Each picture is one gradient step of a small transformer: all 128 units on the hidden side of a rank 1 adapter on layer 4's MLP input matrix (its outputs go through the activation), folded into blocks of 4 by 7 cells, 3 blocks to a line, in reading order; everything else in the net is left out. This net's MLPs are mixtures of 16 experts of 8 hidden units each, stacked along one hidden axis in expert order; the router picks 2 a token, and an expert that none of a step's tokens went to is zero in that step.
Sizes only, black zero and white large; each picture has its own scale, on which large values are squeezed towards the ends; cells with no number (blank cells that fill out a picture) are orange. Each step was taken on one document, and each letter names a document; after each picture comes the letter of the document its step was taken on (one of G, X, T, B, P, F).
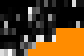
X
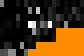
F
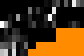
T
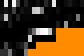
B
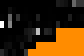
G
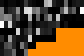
G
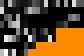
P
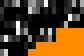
P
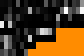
G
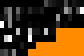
G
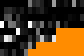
G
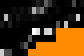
B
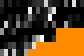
X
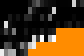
X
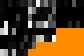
X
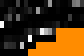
G
